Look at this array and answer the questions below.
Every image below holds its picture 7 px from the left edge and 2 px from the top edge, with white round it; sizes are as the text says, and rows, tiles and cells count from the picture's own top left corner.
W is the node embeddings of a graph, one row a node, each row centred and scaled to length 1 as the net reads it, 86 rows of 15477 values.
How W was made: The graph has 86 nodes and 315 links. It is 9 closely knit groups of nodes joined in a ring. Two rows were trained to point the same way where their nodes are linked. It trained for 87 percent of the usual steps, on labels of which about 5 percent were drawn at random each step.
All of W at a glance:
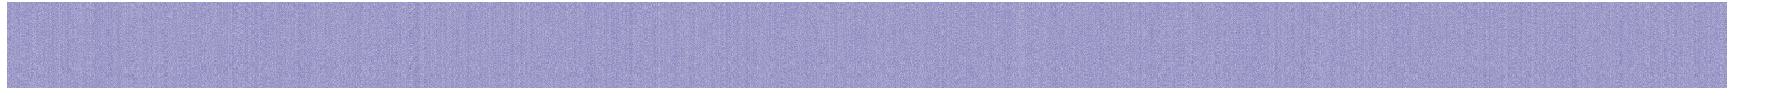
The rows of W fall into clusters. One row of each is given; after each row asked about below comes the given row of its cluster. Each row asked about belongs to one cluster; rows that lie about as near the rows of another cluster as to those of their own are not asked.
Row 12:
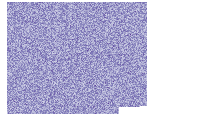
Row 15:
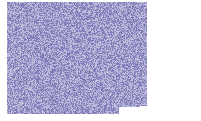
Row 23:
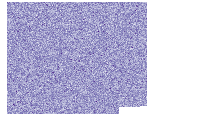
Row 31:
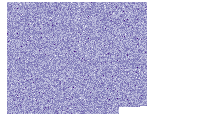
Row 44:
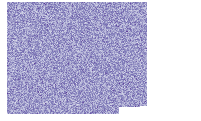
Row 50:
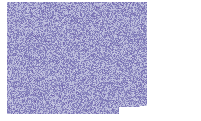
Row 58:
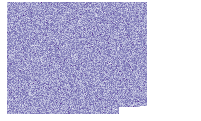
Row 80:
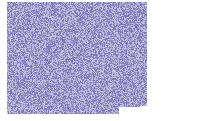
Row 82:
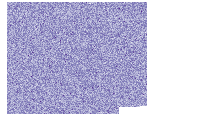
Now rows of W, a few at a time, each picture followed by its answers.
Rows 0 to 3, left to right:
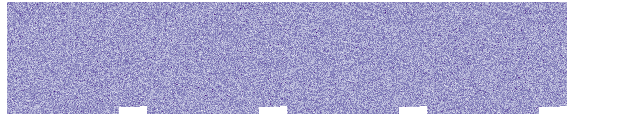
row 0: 58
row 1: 82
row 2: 15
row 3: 15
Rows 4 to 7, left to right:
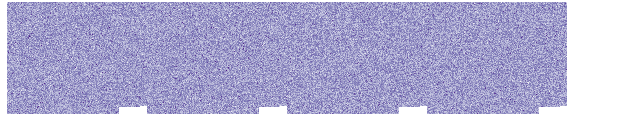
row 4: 50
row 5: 50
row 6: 44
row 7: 82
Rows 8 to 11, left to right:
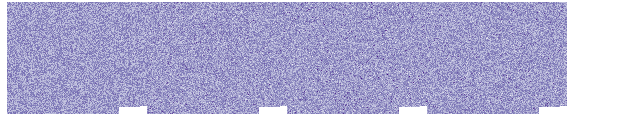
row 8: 23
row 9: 82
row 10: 15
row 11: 15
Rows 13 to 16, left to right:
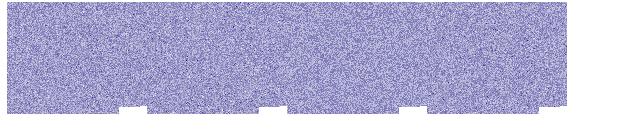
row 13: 82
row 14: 12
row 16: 23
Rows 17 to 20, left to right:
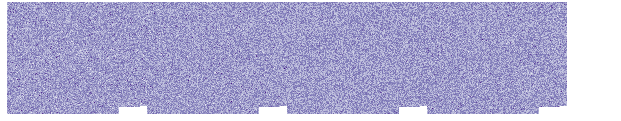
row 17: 44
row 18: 12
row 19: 50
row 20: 12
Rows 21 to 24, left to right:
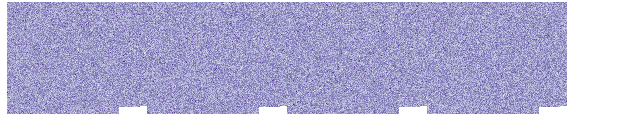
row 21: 82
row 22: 31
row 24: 58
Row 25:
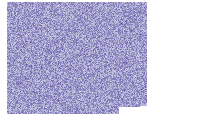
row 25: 80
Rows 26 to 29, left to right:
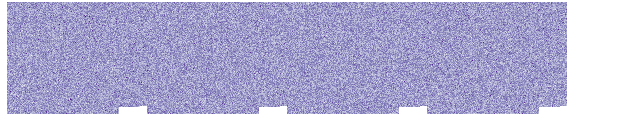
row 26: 12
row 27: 23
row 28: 31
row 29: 23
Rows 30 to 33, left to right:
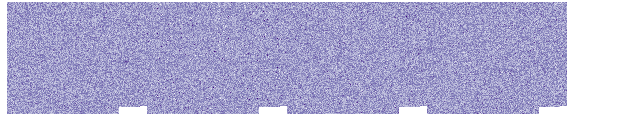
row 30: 31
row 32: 23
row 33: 58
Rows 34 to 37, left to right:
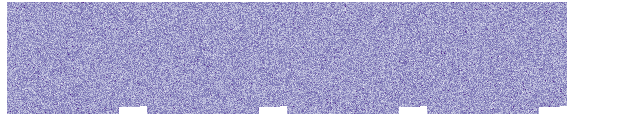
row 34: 15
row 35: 23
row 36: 80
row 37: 12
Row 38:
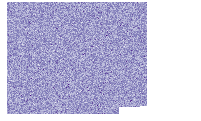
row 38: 50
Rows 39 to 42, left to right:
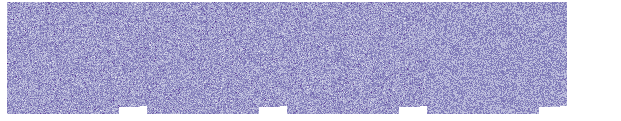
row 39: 58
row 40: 12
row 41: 23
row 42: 82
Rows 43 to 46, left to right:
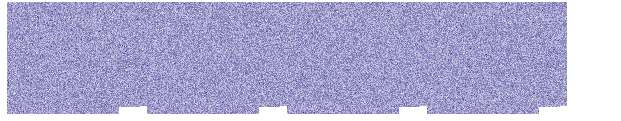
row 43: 31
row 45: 80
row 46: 82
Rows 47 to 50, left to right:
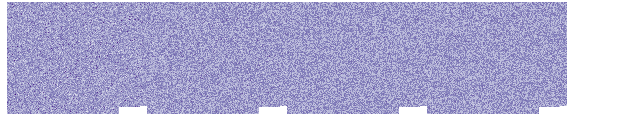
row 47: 12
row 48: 44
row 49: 31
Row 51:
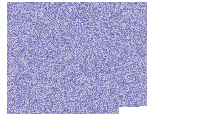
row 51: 44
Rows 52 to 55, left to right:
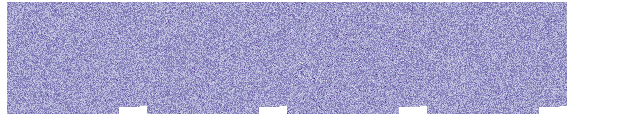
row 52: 80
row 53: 50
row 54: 82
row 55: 58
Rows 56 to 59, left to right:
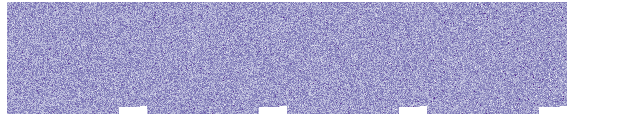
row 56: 82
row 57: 12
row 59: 58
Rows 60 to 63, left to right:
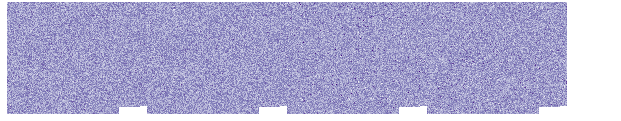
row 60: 50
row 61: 50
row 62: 31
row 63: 44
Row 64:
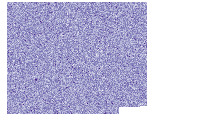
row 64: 31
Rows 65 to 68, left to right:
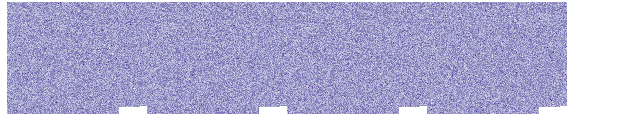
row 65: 15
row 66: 15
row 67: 15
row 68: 82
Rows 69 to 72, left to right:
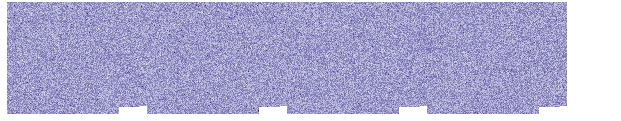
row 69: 12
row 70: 15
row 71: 50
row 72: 58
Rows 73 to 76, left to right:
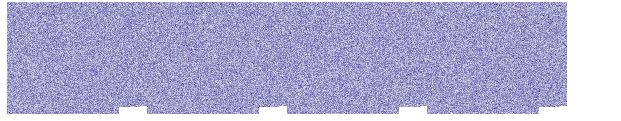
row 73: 58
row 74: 58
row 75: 23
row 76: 23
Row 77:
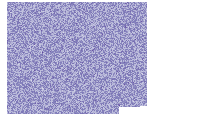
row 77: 80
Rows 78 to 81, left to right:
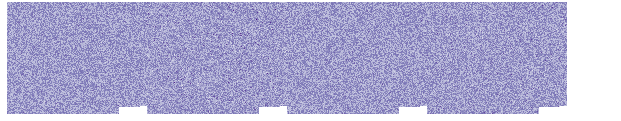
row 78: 82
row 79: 15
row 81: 12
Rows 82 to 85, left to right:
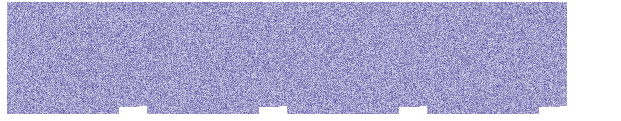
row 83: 58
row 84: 80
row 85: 15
